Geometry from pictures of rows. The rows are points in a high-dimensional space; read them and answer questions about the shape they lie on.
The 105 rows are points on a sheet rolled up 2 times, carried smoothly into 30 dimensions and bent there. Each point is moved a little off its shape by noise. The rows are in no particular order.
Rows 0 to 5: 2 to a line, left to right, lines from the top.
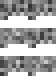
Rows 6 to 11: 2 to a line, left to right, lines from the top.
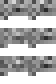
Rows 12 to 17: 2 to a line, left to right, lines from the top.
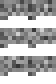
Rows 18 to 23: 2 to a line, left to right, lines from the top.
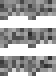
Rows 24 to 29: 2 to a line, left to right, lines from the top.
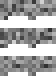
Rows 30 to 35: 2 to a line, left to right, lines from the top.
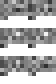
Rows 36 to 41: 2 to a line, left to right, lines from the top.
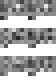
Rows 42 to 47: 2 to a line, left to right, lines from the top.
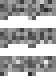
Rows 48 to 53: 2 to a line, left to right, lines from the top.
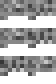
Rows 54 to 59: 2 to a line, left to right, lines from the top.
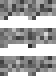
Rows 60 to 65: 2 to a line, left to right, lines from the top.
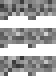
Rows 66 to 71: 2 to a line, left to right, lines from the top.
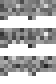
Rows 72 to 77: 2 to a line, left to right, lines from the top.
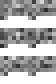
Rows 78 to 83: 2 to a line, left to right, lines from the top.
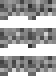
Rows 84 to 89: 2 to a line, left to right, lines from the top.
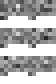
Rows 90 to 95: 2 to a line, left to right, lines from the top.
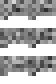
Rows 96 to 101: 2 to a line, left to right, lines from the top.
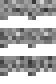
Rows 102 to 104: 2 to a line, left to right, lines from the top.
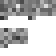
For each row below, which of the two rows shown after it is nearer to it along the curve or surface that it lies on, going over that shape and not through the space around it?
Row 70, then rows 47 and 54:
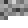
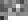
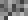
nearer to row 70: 54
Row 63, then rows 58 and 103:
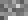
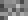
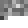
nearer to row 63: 58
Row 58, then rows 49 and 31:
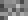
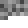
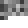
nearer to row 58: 49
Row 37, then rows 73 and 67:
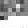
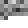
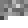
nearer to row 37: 67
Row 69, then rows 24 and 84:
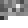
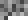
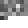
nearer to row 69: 84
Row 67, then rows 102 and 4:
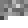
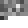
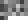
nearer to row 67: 102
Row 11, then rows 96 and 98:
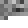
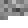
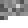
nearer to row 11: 96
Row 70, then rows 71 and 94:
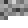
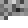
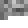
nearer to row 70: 71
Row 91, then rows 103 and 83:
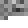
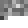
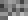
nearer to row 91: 83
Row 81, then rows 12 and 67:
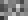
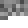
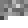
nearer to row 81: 67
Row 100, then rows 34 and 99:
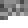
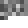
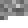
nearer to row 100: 99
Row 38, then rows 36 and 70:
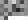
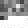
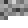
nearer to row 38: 70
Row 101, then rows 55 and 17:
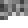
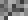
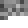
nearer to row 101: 55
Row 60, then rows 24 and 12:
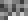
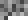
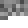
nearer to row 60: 24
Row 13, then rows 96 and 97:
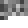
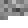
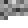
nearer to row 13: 96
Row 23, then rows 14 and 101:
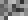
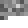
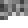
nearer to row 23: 101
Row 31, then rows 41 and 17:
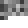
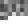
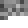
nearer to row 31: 41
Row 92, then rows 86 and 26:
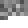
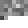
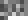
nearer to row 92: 86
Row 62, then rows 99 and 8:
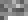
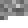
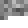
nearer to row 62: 99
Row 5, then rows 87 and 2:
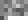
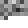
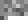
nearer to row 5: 2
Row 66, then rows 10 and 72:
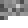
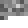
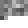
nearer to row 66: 10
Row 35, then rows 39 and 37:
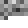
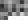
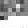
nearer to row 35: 39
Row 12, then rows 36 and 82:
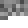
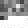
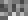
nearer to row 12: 36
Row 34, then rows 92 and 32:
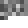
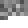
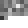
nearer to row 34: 32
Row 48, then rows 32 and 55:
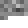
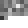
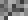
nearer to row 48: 32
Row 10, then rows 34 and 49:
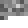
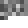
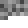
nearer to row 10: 49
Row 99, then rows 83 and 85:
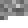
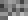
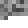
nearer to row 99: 83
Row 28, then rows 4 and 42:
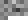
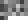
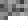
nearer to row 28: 42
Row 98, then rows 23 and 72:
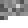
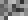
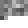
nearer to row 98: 72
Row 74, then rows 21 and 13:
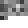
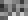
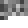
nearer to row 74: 13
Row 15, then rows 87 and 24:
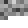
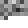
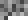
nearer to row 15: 87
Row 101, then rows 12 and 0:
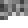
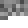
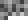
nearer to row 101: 0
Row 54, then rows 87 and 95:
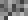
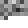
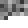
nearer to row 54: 95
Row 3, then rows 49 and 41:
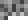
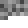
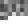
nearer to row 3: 41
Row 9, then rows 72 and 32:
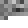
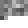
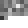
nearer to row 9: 72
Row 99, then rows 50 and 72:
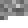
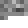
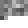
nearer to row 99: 50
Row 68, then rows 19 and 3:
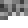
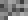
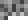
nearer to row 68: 3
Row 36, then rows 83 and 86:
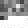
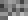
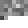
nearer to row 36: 86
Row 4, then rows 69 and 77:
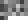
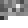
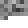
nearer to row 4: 69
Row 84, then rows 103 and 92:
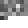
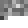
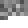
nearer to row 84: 103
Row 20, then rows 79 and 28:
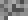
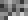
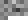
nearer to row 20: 28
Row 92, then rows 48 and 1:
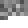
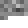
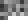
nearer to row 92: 48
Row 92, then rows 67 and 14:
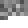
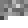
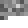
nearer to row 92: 14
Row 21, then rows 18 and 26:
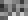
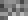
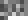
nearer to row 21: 26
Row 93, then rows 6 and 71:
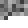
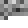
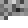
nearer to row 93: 71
